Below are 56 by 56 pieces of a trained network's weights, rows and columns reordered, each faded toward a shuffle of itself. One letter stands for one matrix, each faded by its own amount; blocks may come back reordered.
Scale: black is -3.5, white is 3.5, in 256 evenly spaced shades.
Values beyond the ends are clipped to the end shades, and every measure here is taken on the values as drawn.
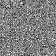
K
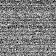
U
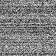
U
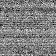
U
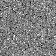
K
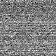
U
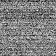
U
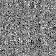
K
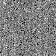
K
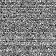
U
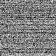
U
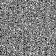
K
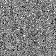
K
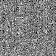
K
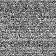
U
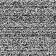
U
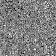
K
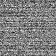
U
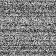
U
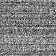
U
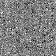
K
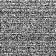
U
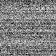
U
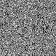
K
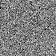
K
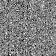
K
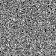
K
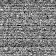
U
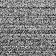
U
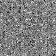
K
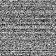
U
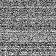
U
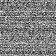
U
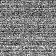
U
